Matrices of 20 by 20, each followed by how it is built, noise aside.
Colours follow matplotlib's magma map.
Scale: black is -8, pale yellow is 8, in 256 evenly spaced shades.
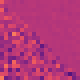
lower triangular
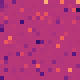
sparse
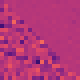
lower triangular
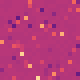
sparse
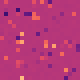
sparse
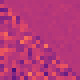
lower triangular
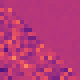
lower triangular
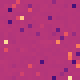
sparse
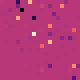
sparse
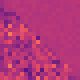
lower triangular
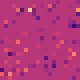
sparse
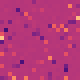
sparse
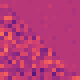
lower triangular
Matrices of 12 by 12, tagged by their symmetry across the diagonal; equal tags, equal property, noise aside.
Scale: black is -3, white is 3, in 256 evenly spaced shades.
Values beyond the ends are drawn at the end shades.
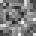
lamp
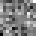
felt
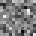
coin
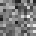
coin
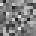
felt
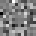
felt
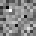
lamp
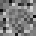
lamp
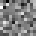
felt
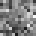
felt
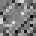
lamp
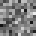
coin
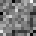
lamp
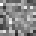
coin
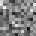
coin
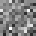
lamp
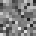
felt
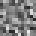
felt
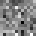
coin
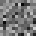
lamp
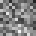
coin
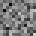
lamp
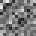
lamp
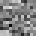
coin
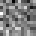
felt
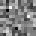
felt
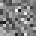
coin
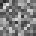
lamp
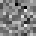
coin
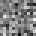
felt
